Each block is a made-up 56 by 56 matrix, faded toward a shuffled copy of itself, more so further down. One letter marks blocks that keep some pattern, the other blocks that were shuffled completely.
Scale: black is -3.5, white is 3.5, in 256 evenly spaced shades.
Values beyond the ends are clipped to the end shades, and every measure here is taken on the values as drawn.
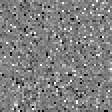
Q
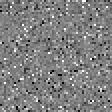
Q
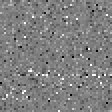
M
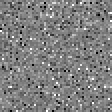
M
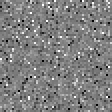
Q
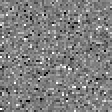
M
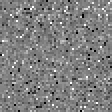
M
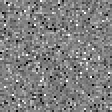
Q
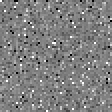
Q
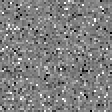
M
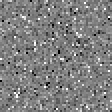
Q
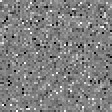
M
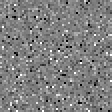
Q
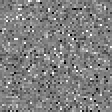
M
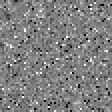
Q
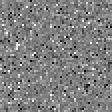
Q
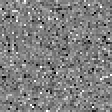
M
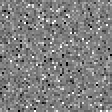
Q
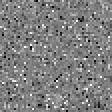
M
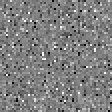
M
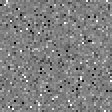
Q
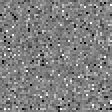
M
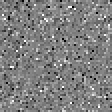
M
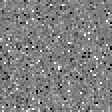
Q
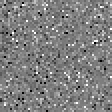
Q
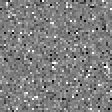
Q
